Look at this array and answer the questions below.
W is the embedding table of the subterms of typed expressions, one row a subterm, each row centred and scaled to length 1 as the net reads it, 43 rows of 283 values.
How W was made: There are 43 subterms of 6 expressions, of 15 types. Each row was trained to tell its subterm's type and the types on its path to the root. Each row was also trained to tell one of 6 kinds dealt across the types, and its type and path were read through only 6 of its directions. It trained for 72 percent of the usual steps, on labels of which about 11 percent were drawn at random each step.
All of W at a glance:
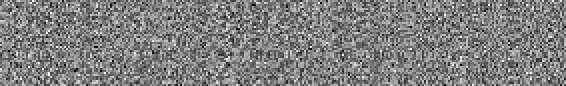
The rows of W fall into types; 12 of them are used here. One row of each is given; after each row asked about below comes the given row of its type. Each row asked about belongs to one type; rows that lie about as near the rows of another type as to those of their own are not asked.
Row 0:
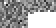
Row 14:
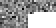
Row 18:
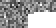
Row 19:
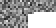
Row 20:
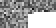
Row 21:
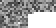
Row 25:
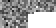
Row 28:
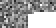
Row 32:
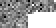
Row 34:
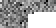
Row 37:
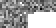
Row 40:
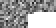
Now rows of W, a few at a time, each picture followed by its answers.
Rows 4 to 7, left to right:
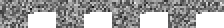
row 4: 19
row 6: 21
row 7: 40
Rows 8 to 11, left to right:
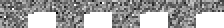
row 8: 18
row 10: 40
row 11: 21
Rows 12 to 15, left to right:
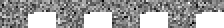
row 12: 28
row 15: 37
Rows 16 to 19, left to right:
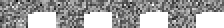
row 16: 32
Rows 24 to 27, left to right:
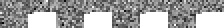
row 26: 28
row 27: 19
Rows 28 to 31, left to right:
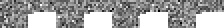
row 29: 25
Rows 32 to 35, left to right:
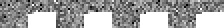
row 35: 21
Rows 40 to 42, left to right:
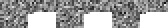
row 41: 40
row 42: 18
